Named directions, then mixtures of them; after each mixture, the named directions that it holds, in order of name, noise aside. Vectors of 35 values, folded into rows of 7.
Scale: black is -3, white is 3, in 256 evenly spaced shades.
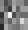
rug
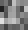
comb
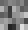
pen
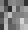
pen, rug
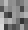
comb, pen, rug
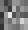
rug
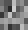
comb, pen, rug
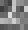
comb, rug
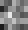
comb, pen, rug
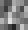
comb, pen, rug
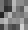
comb, pen, rug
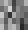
pen, rug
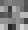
pen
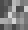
comb, rug
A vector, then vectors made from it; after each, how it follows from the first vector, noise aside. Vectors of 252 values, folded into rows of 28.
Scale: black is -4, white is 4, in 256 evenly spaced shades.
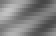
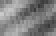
copied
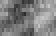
wrapped around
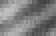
copied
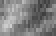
wrapped around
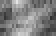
wrapped around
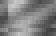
wrapped around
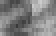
wrapped around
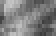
wrapped around
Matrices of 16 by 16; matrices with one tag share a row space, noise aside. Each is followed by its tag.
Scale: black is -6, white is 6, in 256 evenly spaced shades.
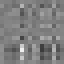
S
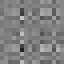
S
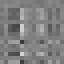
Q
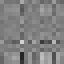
S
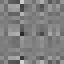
Q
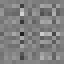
S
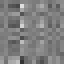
Q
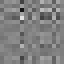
S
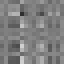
Q
